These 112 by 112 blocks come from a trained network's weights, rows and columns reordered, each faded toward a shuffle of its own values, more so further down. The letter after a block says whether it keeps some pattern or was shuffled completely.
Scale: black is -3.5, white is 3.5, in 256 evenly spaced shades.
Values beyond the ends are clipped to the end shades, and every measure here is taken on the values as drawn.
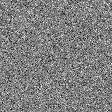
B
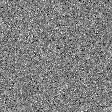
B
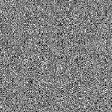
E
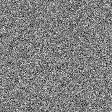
B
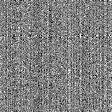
E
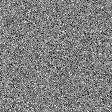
B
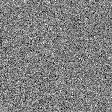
B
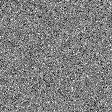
B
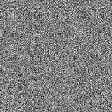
E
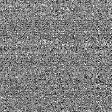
E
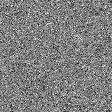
B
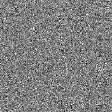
E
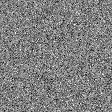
B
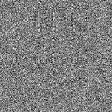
E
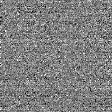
E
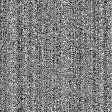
E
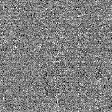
E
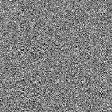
E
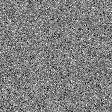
B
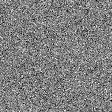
B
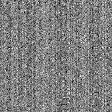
E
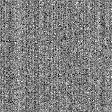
E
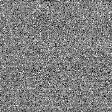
E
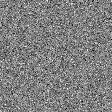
B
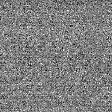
E
